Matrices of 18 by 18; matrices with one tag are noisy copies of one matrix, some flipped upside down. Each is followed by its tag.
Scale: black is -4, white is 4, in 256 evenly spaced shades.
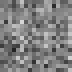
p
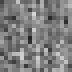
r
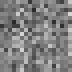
p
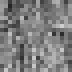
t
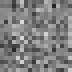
p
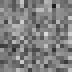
p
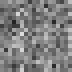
p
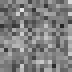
p
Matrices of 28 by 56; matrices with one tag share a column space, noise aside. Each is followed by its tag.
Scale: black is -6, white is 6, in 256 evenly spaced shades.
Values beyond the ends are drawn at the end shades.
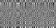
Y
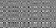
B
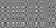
B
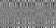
Y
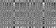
Y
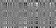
Y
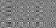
B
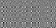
B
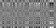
Y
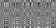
Y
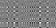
B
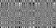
Y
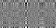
Y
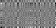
Y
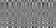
Y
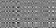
B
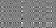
B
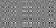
B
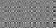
B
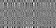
Y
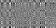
Y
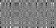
Y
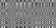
Y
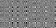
B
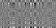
Y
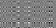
B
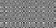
B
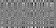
Y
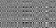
B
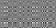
B
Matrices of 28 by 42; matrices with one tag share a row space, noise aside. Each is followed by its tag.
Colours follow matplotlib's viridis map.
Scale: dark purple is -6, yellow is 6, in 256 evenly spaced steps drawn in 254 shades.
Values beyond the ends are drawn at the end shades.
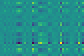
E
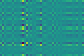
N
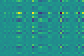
E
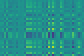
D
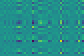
E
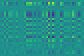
D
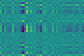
N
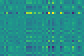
D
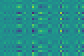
E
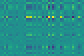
D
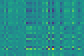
D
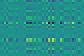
D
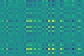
D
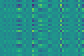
E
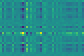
N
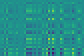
D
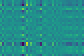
N
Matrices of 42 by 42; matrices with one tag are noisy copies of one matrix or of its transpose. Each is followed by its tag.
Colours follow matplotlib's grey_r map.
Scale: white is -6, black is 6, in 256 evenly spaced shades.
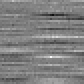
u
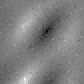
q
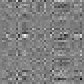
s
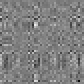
s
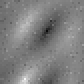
q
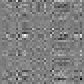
s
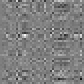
s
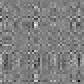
s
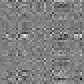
s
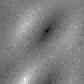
q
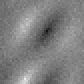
q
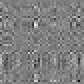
s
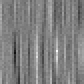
u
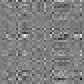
s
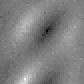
q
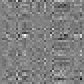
s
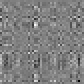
s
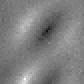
q
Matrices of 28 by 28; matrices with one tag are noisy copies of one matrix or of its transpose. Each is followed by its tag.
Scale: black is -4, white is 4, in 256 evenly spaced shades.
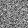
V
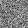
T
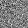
T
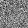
T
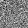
T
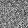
V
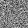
T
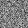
V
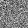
T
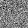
T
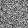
V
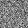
V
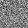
T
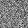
V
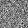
V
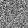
T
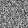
V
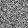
V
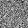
V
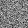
V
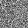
T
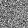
T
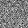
V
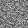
V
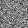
V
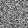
V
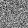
T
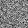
V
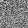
T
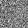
T
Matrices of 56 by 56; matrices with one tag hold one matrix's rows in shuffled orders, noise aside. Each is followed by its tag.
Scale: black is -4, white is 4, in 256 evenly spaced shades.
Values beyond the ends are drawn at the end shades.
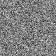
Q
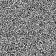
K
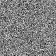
Q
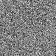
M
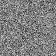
Q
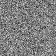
Q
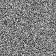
Q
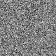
Q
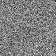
M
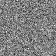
Q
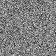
M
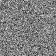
Q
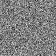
K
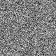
Q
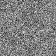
Q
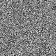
M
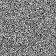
K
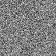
Q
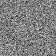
K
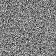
K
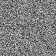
K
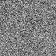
Q
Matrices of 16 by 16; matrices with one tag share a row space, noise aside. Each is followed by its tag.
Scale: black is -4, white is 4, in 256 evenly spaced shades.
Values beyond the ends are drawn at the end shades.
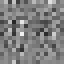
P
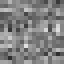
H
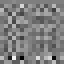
P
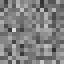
P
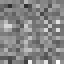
H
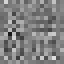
P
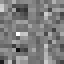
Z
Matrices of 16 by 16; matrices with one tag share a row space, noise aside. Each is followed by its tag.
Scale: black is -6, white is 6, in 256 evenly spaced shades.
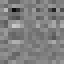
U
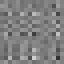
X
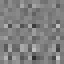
X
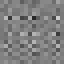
X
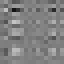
U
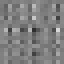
X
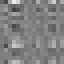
U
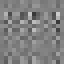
X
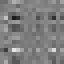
U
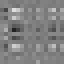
U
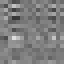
U
